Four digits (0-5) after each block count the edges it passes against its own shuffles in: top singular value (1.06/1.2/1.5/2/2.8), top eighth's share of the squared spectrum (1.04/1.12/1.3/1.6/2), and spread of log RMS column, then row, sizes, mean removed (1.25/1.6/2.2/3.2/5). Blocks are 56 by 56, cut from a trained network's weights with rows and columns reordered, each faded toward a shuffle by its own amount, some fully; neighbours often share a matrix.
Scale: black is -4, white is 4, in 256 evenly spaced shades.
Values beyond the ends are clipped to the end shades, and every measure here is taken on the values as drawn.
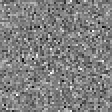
2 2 0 0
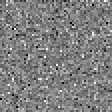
2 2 0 1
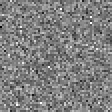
0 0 0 0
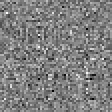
3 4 1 2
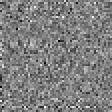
3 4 1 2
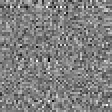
3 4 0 2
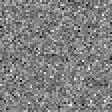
0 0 0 0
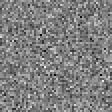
0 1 0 0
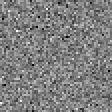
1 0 0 0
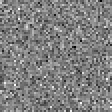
1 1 0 0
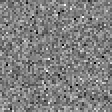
0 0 0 0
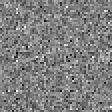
2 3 1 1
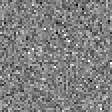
0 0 0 0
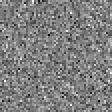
1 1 0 0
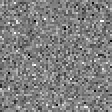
0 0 0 0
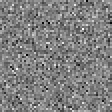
1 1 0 0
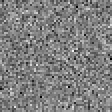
2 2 0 0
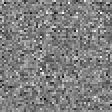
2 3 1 2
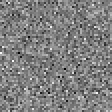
1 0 0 0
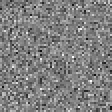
2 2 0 0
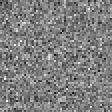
3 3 2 1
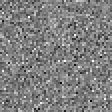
0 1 0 0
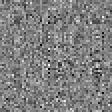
3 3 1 1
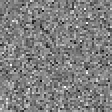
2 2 0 0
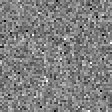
0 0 0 0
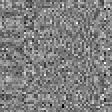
3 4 2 1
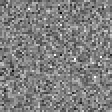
1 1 0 0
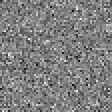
2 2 0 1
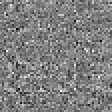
3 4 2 2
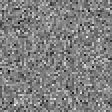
2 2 0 1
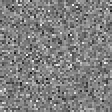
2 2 0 0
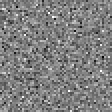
1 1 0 0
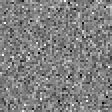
0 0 0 0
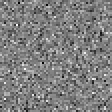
0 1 0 0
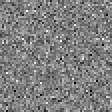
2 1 0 0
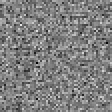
3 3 0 1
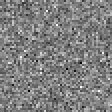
0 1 0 0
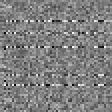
4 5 1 3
